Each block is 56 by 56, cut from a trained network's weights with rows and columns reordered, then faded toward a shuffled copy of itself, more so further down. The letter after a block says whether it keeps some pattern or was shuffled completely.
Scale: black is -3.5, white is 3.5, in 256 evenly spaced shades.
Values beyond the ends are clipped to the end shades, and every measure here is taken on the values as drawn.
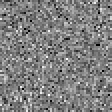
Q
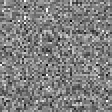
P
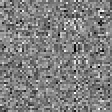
P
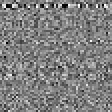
P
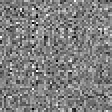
P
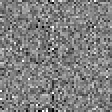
P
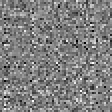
P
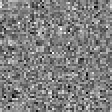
P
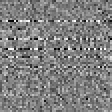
P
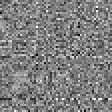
P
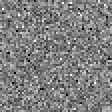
Q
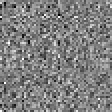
P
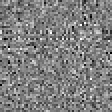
P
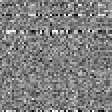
P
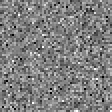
Q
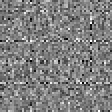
P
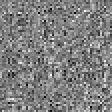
P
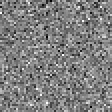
Q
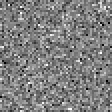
Q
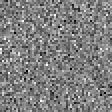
Q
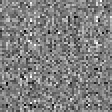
P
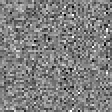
P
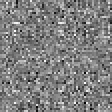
P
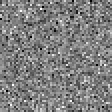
Q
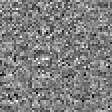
P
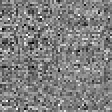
P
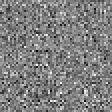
P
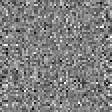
P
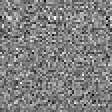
P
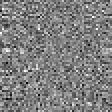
P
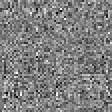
P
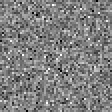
Q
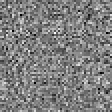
P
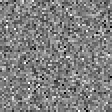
Q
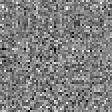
P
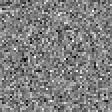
Q
